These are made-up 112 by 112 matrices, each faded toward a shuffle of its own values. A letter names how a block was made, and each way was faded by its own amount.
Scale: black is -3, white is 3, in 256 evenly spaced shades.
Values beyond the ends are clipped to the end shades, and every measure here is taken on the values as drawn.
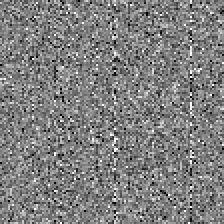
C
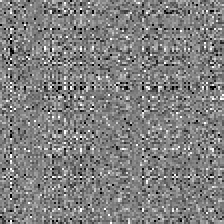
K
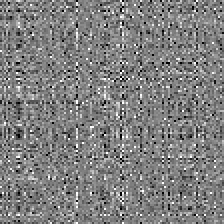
K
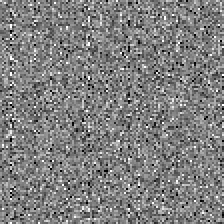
C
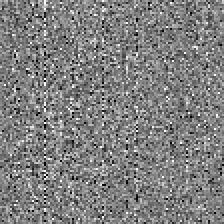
C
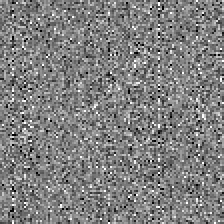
C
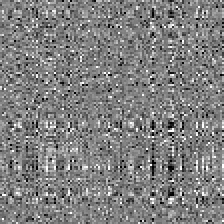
K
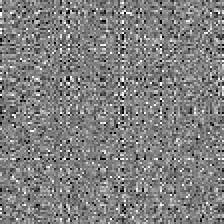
K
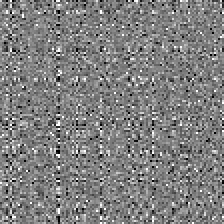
K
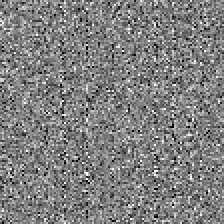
C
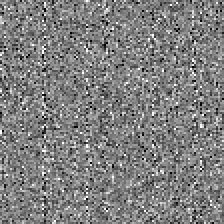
C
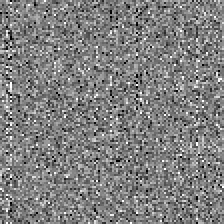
C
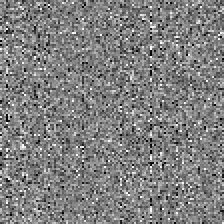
C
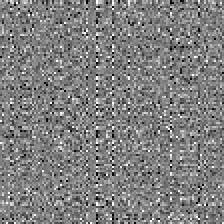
K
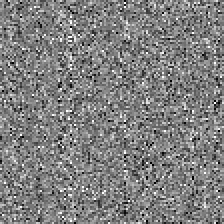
C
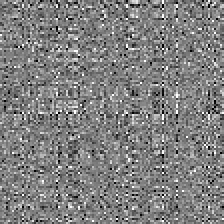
K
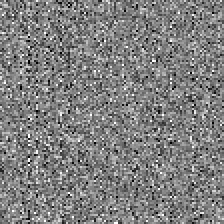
C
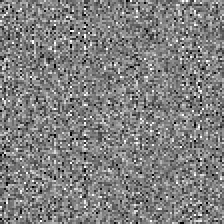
C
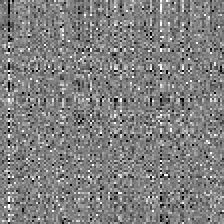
K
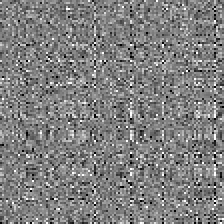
K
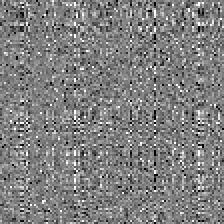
K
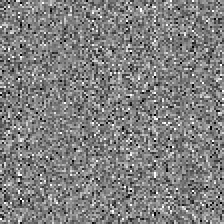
C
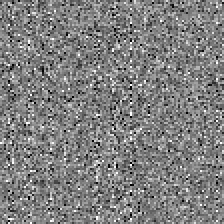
C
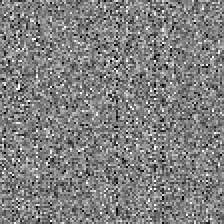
C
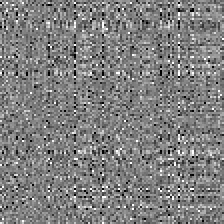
K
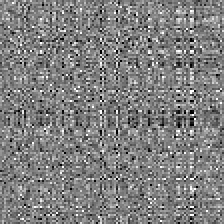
K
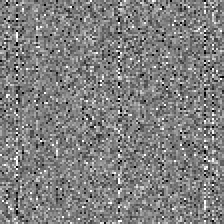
C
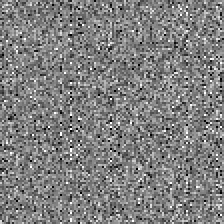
C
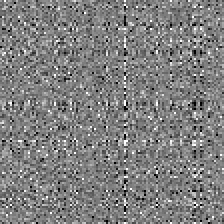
K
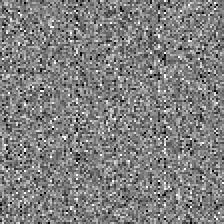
C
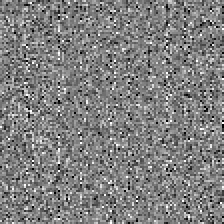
C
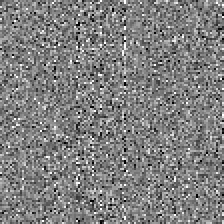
C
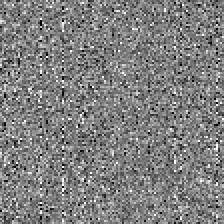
C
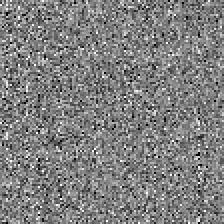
C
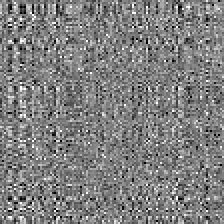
K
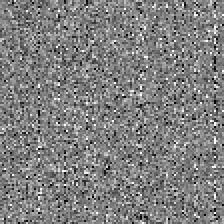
C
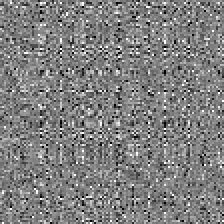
K
